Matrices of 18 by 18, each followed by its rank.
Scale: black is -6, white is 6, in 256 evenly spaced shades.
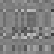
two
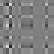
one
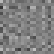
three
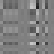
one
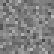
full rank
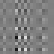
one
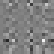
three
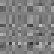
two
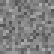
full rank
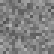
full rank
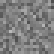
full rank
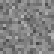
full rank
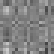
two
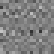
three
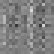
three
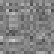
three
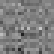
three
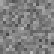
full rank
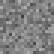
full rank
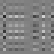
one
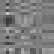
two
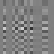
one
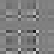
one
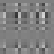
one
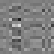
two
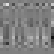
two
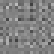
three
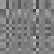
two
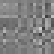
two
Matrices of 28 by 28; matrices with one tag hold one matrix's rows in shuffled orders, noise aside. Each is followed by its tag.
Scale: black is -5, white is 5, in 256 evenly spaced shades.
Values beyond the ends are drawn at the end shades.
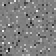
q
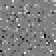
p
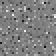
p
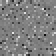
p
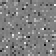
p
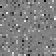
p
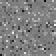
p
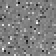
q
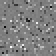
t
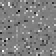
q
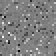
q
